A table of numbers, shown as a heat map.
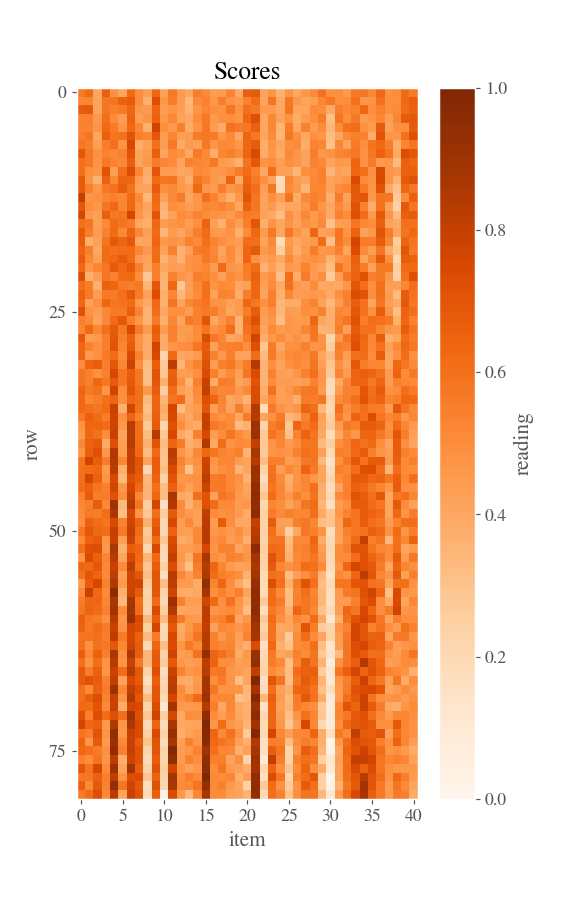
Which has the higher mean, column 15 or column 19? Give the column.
15
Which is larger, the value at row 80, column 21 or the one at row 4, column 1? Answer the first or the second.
the first
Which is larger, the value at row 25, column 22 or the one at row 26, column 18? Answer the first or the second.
the second
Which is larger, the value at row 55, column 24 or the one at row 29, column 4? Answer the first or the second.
the second
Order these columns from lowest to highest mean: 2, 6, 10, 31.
10, 31, 2, 6
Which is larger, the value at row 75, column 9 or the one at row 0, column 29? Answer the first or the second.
the first
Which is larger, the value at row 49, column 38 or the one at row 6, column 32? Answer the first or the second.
the first
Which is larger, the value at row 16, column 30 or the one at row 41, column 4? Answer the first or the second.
the second
